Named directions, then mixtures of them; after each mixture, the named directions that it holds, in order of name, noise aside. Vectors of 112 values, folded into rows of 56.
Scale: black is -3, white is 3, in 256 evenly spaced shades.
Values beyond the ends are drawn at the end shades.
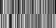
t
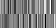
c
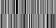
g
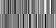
c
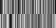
t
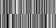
g, t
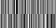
g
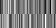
c, t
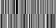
g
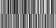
c, g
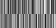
c, t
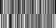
t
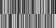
c, t
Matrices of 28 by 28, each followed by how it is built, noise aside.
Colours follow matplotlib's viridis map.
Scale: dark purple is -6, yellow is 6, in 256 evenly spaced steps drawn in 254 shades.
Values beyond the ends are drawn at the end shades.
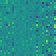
uneven columns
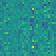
uneven columns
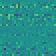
uneven rows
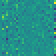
uneven columns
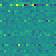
uneven rows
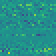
uneven rows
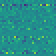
uneven rows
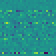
uneven rows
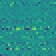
uneven rows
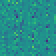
uneven columns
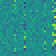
uneven columns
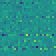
uneven rows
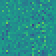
uneven columns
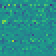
uneven rows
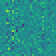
uneven columns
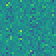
uneven columns
